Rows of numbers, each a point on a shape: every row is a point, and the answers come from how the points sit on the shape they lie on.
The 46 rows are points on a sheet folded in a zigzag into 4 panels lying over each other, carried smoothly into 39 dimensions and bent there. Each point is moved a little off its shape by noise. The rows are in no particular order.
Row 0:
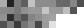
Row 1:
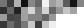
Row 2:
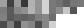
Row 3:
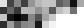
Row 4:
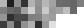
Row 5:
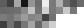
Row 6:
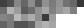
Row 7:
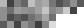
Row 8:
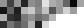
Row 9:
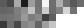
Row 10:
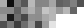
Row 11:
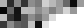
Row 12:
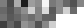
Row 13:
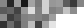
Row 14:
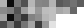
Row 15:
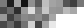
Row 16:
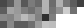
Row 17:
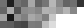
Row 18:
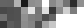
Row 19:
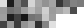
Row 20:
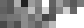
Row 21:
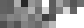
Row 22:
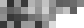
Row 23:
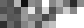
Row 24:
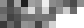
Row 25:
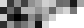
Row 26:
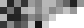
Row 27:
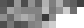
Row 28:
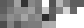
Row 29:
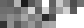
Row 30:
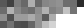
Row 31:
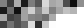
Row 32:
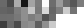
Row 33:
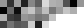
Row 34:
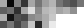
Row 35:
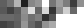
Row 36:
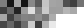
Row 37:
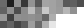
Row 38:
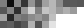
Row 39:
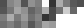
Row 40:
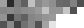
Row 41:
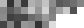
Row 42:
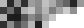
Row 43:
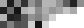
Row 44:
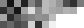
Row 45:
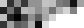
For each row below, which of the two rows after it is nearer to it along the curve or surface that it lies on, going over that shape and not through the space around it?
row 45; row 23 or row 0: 23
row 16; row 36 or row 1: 36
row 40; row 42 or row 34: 34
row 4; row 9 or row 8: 9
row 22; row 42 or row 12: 12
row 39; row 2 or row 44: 2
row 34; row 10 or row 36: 10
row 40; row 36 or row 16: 16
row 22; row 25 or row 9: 9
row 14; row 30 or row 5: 30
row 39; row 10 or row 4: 4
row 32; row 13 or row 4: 13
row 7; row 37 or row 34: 34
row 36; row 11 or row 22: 11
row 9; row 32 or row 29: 32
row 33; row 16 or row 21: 21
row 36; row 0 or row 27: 27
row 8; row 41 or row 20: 20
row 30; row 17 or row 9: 17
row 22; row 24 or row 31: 24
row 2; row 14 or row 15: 14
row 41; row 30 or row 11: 30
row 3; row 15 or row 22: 15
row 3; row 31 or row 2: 31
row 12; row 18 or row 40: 18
